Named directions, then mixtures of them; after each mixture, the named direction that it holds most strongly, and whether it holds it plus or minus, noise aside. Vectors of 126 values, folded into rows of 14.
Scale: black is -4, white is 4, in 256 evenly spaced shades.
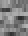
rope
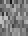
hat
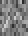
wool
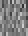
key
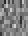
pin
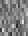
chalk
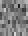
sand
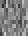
pin, plus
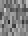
sand, plus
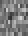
sand, minus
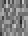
pin, plus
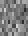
chalk, minus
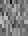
hat, plus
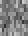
wool, minus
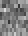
sand, plus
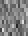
chalk, plus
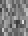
chalk, plus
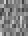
pin, minus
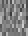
key, plus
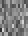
chalk, plus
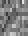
rope, minus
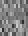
chalk, minus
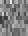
hat, minus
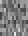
sand, plus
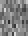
sand, plus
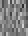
key, plus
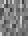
pin, minus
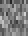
hat, plus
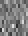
chalk, plus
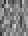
pin, plus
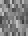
chalk, minus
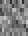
hat, plus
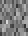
wool, plus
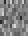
hat, minus
